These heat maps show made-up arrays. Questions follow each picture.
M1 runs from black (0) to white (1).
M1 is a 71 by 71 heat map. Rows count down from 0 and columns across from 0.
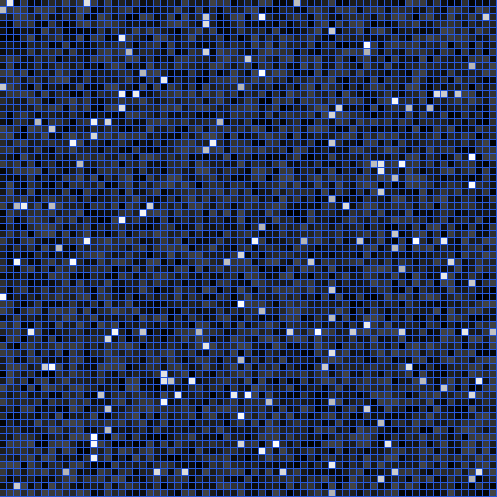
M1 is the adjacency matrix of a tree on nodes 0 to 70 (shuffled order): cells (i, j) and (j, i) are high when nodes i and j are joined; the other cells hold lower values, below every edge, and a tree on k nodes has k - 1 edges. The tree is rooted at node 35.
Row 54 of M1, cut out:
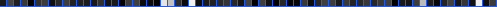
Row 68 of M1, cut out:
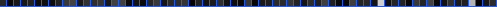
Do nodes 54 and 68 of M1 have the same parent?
no
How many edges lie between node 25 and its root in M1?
2
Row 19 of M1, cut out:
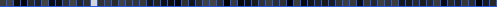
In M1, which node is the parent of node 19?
13
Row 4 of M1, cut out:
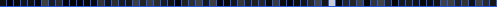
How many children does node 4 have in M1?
0
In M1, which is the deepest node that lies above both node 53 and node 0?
23
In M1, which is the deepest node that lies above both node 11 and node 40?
67
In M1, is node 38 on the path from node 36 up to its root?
no
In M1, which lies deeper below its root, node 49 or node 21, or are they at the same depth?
the same depth
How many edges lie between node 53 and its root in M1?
6
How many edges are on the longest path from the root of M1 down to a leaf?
23
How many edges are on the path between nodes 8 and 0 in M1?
23
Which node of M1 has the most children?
47
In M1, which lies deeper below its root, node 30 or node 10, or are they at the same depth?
the same depth
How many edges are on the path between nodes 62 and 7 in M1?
6
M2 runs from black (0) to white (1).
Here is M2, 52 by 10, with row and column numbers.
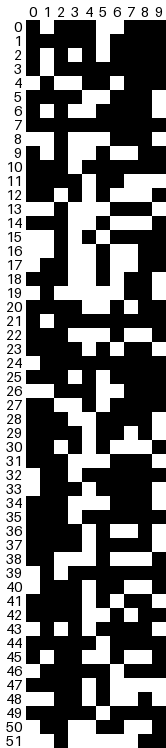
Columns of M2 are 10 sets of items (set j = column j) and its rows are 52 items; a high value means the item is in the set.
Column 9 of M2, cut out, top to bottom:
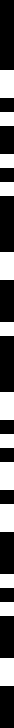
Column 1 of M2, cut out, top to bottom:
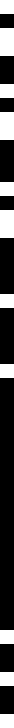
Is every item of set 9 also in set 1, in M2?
no
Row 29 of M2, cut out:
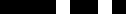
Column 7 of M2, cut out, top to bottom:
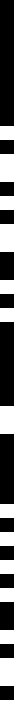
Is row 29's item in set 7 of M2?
yes
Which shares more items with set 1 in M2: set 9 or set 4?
set 4
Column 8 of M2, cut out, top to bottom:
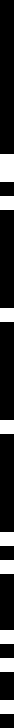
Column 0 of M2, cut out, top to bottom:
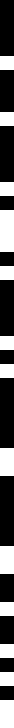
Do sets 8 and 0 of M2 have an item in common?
yes
